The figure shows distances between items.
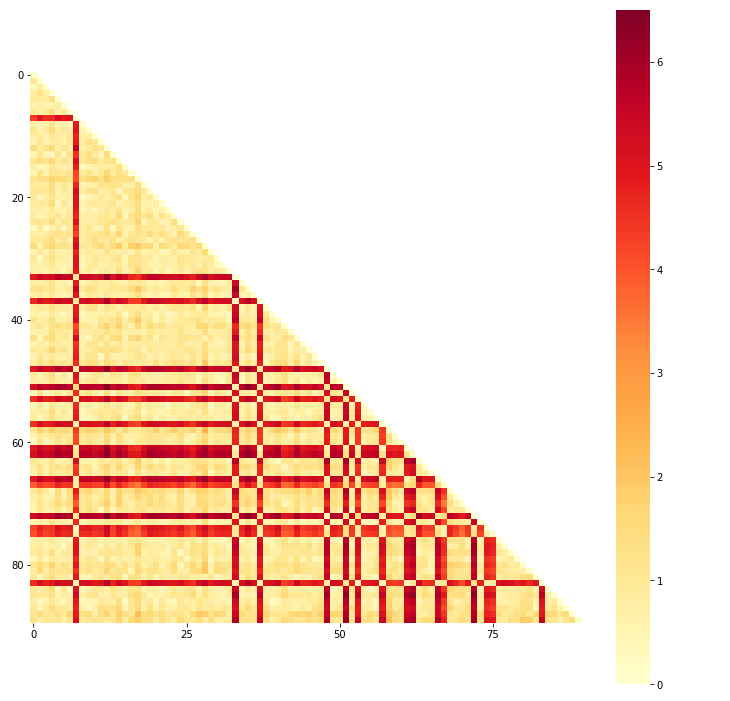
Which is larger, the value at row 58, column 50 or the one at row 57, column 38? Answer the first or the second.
the second
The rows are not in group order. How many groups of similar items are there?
2
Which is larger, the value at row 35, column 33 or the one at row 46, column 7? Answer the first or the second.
the first
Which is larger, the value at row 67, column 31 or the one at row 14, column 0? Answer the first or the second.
the first
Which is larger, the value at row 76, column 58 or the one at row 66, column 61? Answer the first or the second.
the first
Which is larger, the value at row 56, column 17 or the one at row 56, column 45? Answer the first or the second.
the first
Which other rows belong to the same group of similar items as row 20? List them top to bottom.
0, 1, 2, 3, 4, 5, 6, 8, 9, 10, 11, 12, 13, 14, 15, 16, 17, 18, 19, 21, 22, 23, 24, 25, 26, 27, 28, 29, 30, 31, 32, 34, 35, 36, 38, 39, 40, 41, 42, 43, 44, 45, 46, 47, 49, 50, 52, 54, 55, 56, 58, 59, 60, 63, 64, 65, 68, 69, 70, 71, 73, 76, 77, 78, 79, 80, 81, 82, 84, 85, 86, 87, 88, 89
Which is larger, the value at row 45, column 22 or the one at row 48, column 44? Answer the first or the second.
the second
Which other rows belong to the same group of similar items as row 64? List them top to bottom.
0, 1, 2, 3, 4, 5, 6, 8, 9, 10, 11, 12, 13, 14, 15, 16, 17, 18, 19, 20, 21, 22, 23, 24, 25, 26, 27, 28, 29, 30, 31, 32, 34, 35, 36, 38, 39, 40, 41, 42, 43, 44, 45, 46, 47, 49, 50, 52, 54, 55, 56, 58, 59, 60, 63, 65, 68, 69, 70, 71, 73, 76, 77, 78, 79, 80, 81, 82, 84, 85, 86, 87, 88, 89
